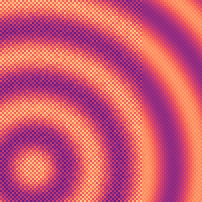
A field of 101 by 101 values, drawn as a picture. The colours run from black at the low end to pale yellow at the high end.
Overall the values sit about 60% of the way up the scale. Concentric rings centre on the bottom left. A vertical seam about 70% of the way across splits the table, and the right part is calmer. There is no overall slope. Neither half mirrors the other. The bottom left is the ninth with the lowest average.
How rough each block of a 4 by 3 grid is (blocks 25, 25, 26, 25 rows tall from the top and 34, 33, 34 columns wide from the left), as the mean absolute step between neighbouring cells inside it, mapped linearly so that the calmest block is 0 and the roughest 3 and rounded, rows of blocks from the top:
3 3 0 / 3 3 0 / 3 3 0 / 3 3 0
